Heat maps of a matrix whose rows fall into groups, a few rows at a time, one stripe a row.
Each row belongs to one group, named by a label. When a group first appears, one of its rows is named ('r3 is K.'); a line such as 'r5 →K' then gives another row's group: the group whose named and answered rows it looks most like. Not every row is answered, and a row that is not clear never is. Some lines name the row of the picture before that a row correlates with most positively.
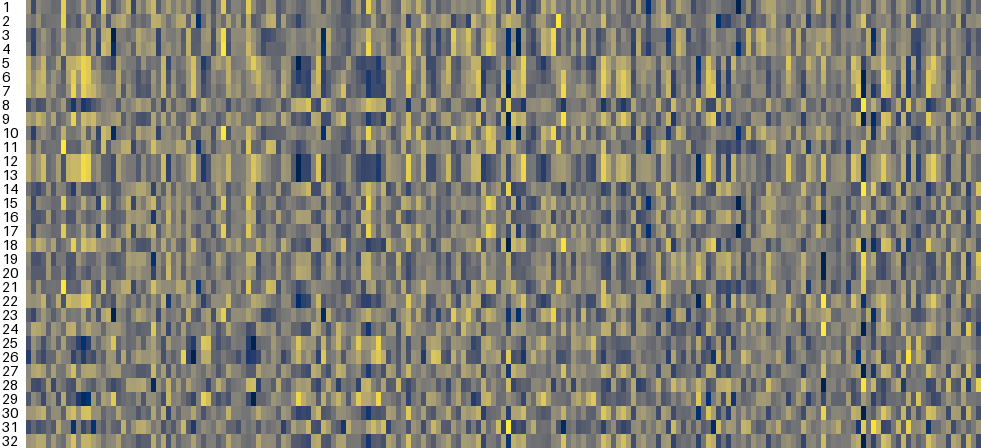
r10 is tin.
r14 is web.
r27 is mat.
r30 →mat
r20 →web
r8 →web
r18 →mat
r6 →mat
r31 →web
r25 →web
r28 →web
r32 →mat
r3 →tin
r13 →mat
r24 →mat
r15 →tin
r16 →web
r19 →web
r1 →tin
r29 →web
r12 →mat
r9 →mat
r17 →tin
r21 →tin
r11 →tin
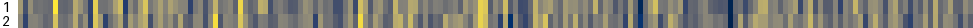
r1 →tin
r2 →tin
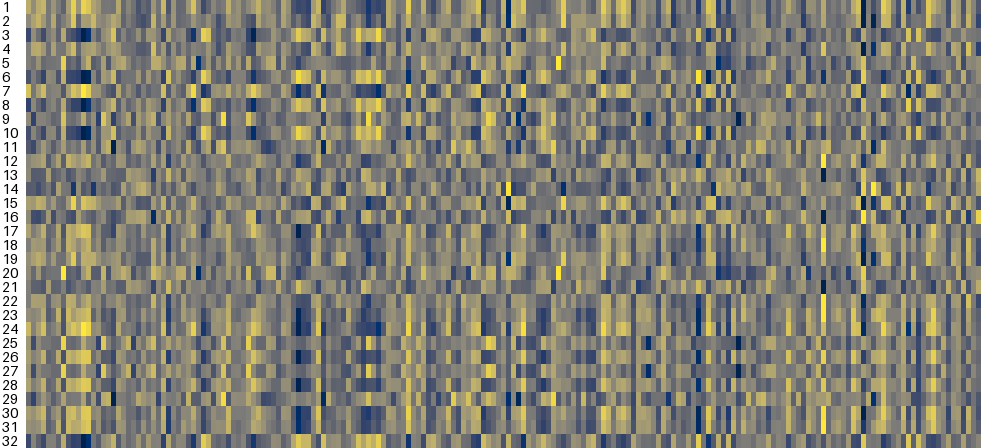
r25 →tin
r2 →mat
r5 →tin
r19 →mat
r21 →web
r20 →tin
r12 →mat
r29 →tin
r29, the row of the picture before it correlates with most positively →2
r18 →mat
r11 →tin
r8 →web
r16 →web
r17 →mat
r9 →tin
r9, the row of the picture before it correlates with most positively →2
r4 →mat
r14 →web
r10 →web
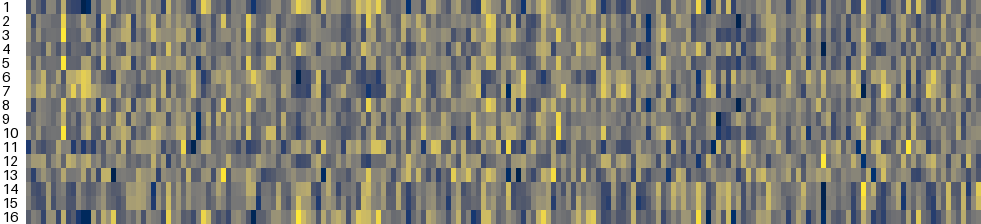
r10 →tin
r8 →tin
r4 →web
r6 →mat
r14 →web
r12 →mat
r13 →tin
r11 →web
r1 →web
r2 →tin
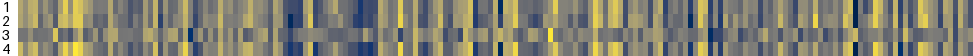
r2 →mat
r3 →tin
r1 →mat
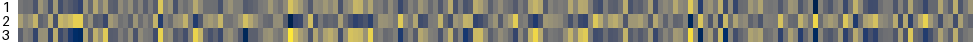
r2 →mat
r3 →web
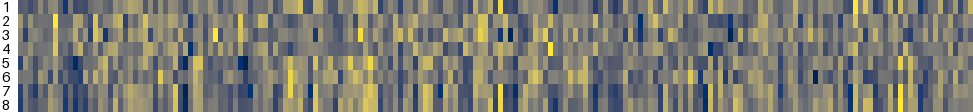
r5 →web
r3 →tin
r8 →web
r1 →web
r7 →web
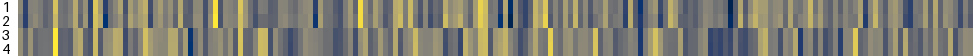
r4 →tin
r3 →tin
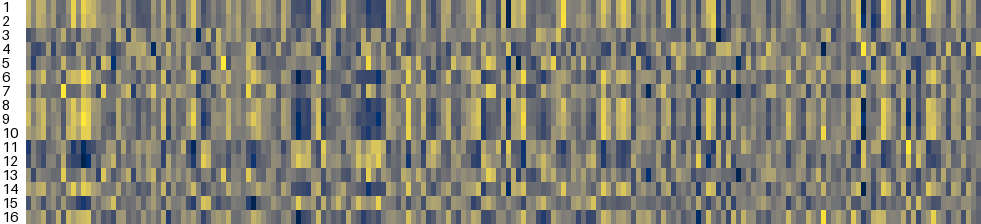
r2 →mat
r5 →tin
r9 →mat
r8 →mat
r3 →tin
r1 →mat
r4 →web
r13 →tin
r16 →mat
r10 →mat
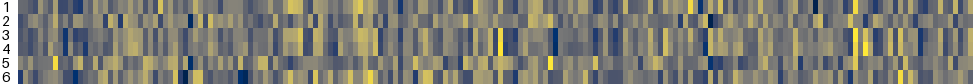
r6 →web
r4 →web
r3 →web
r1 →web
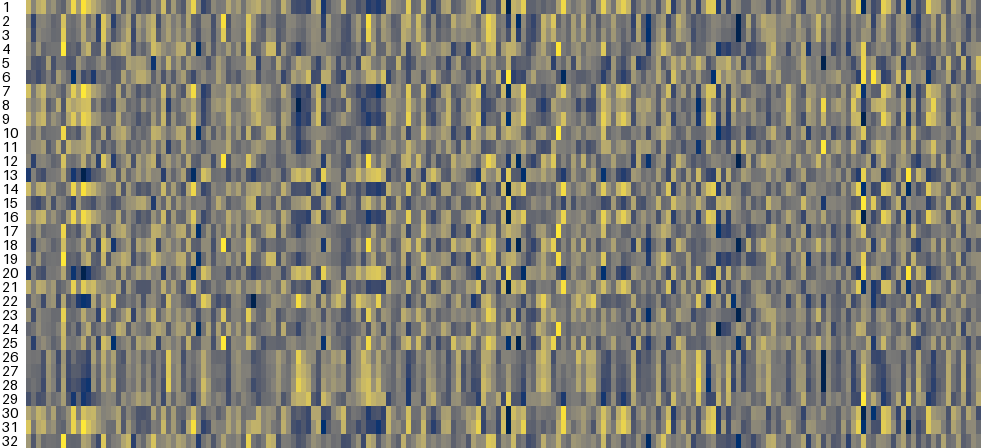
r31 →mat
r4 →tin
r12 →tin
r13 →web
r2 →tin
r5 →web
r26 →web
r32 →tin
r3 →tin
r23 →tin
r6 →web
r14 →mat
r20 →web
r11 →mat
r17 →tin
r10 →tin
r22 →web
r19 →tin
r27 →web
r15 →web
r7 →mat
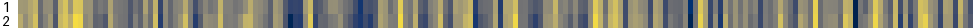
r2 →mat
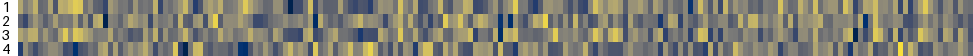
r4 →web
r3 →mat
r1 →mat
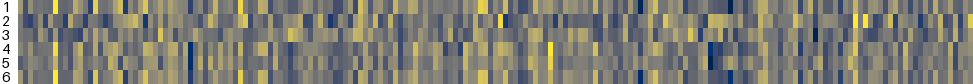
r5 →tin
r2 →web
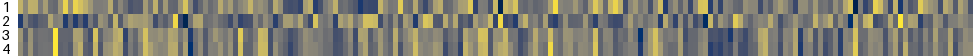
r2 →web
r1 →mat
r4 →tin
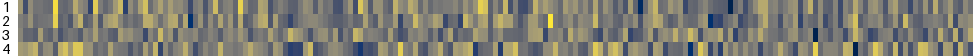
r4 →mat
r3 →web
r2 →tin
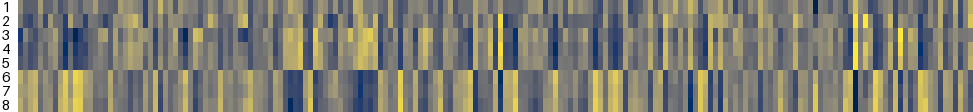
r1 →web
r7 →mat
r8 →mat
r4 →web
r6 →mat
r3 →web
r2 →web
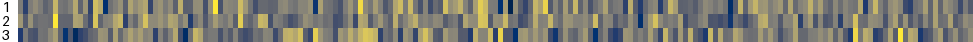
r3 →web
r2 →tin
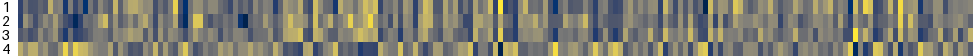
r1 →web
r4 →mat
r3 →web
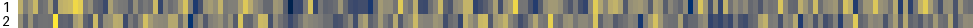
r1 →mat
